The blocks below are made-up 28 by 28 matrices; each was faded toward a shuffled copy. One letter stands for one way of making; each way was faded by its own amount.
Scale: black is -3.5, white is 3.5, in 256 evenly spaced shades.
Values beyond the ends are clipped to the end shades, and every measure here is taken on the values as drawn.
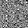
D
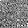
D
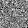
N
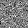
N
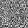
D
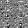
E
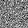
N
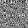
D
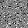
E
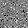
E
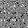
E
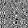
D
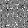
E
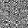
D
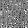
E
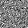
N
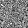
N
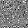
E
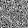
N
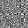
D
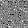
E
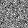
N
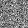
N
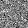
N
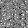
E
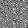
E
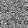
D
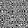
D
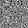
E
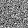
N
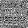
D
